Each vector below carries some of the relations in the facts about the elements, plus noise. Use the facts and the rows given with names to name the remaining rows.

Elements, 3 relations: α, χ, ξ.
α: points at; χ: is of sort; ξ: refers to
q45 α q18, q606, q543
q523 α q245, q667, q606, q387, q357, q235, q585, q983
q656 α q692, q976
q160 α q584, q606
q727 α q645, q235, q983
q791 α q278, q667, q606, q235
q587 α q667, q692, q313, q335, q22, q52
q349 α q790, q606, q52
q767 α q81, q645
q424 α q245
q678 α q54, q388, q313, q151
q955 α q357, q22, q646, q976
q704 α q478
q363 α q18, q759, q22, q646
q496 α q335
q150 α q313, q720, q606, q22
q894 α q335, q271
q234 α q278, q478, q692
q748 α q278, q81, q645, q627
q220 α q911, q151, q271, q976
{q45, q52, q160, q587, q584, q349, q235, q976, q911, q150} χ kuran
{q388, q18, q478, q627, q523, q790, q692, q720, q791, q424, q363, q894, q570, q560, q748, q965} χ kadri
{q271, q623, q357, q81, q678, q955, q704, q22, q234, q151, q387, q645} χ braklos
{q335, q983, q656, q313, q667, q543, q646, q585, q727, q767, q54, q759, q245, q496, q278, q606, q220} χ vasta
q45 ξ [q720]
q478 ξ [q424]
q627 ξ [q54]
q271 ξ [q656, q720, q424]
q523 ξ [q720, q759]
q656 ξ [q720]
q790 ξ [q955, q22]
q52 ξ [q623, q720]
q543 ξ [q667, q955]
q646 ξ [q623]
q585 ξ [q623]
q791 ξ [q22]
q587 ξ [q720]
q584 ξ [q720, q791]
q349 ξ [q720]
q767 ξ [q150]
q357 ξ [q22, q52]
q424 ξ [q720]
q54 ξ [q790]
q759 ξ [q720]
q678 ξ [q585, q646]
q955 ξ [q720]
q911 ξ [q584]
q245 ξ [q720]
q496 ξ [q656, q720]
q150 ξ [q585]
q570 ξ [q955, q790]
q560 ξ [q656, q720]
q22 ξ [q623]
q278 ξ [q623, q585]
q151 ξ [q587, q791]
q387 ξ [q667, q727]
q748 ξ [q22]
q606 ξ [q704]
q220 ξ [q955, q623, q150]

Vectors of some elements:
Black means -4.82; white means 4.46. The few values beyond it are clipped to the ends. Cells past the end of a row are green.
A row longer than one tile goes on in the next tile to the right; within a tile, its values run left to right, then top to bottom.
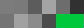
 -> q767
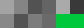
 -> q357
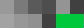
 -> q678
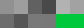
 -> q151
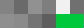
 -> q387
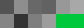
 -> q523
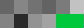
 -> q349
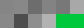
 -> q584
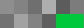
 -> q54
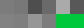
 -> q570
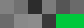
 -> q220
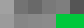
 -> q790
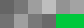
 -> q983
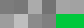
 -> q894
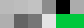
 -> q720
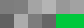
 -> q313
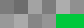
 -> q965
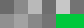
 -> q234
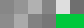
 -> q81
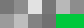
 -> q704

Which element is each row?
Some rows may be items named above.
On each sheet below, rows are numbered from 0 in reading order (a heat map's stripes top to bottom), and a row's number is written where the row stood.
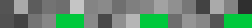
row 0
q496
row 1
q584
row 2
q278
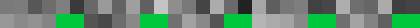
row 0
q748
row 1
q245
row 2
q278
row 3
q150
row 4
q646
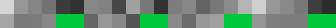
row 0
q22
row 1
q278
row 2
q911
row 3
q22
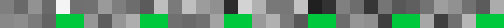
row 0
q387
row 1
q587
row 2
q656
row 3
q585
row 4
q220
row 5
q424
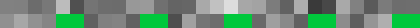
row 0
q627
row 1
q543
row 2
q606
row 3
q646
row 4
q52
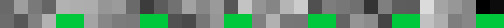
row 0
q478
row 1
q955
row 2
q759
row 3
q667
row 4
q220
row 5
q623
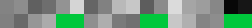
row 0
q911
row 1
q727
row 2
q623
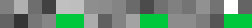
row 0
q271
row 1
q791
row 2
q387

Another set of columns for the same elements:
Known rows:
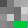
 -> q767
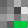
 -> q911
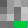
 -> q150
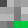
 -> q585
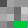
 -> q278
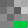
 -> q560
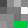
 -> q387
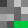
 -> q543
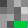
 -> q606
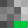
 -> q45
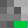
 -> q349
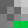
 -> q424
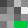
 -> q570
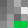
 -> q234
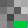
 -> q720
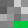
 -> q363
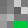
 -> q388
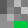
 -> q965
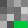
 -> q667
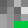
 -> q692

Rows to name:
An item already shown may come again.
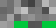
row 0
q704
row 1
q584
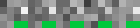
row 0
q357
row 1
q955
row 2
q720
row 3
q543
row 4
q623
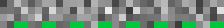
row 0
q543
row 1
q220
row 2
q52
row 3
q22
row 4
q54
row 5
q656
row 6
q759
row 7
q790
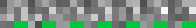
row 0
q150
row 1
q667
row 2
q478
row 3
q727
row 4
q496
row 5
q387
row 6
q955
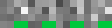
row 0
q271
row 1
q52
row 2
q245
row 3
q678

